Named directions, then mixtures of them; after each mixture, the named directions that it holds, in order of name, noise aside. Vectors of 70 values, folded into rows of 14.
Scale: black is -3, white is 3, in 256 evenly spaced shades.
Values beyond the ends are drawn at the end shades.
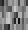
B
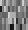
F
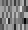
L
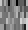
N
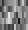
B, F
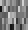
F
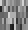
F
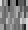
N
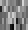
F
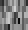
B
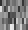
F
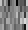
N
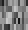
B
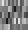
B, L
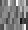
N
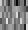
L, N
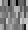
N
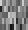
F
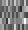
L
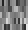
B, N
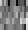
N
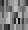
B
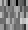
N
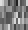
B, N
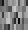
B
